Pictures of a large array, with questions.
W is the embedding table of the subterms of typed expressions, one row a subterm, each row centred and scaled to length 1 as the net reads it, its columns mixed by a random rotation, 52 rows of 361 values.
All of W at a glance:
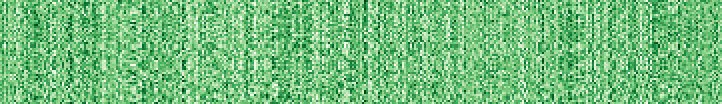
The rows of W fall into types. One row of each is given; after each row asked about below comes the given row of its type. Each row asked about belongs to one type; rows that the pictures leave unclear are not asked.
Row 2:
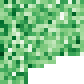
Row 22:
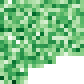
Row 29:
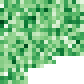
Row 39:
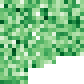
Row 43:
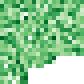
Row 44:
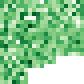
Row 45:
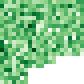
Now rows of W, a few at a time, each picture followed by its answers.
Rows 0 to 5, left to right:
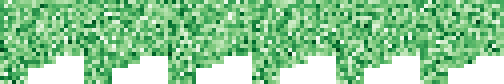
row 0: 45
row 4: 45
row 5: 22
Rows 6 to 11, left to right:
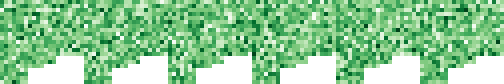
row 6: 22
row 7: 39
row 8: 45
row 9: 2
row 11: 2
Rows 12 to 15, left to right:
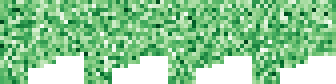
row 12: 39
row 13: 2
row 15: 44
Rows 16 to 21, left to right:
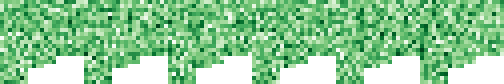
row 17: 39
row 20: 44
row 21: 2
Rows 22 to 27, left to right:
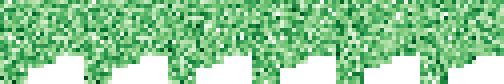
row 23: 22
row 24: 45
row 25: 2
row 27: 43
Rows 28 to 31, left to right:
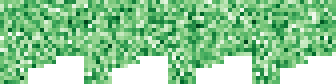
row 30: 44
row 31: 45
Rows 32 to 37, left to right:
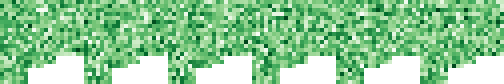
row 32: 43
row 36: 2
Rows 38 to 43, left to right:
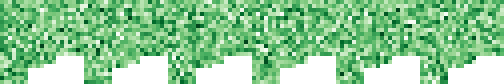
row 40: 44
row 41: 29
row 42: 44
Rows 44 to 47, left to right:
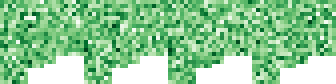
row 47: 22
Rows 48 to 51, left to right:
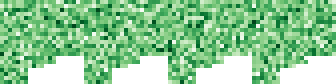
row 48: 39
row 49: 22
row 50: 45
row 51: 29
